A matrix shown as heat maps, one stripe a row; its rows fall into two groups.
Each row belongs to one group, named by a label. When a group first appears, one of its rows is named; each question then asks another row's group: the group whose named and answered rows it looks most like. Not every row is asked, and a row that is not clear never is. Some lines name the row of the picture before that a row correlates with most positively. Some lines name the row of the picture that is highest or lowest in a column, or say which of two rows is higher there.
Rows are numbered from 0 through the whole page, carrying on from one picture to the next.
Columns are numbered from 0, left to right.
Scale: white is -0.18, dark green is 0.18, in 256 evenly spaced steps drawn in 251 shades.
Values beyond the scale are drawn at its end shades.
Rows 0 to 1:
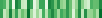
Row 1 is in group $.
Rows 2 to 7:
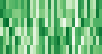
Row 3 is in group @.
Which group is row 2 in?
@
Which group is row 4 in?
@
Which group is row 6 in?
$
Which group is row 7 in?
$
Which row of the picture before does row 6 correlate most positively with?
0
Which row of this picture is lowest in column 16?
5
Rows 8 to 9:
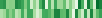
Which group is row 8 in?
@
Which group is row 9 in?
$
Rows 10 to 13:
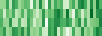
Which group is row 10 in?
@
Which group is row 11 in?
$
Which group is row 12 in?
$
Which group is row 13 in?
@
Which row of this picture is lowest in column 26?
13
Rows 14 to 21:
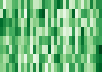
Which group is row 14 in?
$
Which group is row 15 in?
@
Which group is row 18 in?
@
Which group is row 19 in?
@
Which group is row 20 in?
$
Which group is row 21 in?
@
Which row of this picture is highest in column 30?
14
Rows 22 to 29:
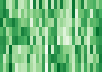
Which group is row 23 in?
@
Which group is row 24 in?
@
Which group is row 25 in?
@
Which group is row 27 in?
$
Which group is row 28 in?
$
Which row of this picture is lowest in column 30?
23
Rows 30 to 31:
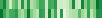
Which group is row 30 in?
@
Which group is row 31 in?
@
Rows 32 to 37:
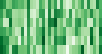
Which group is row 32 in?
@
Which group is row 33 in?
$
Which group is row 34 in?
$
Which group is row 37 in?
@
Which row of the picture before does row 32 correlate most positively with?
31
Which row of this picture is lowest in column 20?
37
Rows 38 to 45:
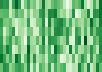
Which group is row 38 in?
@
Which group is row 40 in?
$
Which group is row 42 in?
$
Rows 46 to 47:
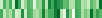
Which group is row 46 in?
$
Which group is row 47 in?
$
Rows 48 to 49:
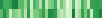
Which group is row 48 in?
@
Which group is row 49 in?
@
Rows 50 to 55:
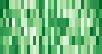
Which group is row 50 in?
@
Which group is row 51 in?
@
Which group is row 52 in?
$
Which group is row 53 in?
$
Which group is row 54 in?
@
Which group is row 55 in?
@
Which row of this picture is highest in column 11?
54
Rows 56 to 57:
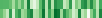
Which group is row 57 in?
$
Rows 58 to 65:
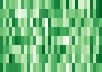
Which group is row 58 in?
$
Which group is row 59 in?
$
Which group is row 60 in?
@
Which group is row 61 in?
$
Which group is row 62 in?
@
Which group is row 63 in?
$
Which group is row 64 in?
$
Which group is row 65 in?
@
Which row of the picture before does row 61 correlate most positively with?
57
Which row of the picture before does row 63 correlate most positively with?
56
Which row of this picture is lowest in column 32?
62
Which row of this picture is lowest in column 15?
60
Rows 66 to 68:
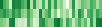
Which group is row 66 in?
@
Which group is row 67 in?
@
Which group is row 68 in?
$
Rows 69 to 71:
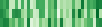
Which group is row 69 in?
@
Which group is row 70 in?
@
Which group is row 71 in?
@
